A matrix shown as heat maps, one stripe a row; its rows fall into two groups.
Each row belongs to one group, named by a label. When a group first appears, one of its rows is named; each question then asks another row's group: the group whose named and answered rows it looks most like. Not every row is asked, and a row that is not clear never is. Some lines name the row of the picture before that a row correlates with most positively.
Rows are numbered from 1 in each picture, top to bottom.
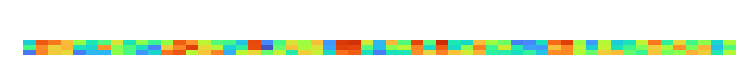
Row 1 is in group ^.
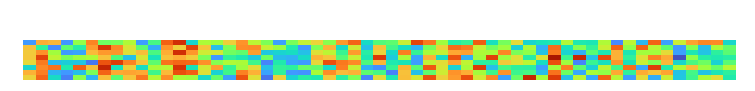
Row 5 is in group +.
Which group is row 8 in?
+
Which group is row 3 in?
+
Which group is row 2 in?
+
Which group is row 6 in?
^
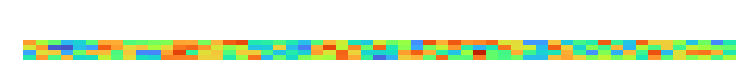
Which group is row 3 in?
^
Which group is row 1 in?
+
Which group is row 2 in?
+
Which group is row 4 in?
^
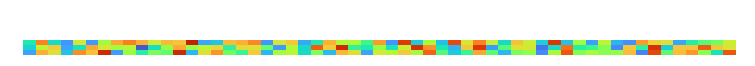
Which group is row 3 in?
^
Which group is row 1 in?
+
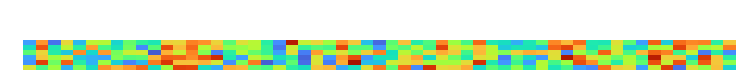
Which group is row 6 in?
+
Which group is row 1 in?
^
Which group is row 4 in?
^
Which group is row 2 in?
^
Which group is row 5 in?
^
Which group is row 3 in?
+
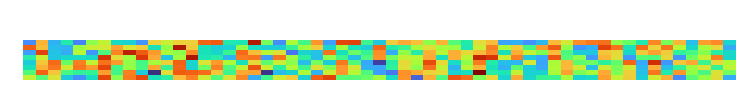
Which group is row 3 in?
+
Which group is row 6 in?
^
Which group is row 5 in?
^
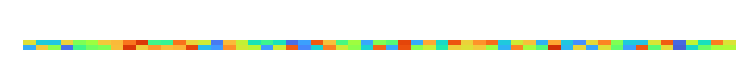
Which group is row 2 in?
+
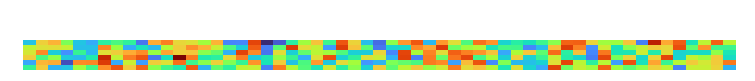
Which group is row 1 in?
^
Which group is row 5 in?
^
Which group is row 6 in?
+
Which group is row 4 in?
+
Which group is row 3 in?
+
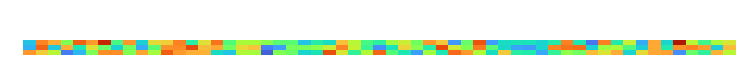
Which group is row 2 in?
^
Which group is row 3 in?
+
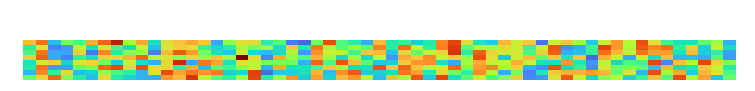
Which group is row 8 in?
^
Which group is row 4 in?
+
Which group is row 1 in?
+
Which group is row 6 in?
+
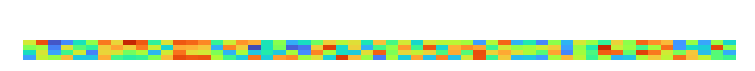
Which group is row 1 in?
+
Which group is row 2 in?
+
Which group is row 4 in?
^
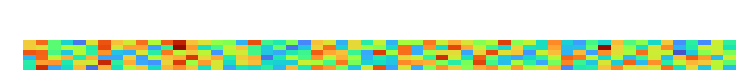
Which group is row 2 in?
+
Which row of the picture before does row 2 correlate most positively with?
2
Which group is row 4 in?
^
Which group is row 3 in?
+
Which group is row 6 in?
+
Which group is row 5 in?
^
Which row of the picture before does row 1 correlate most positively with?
1
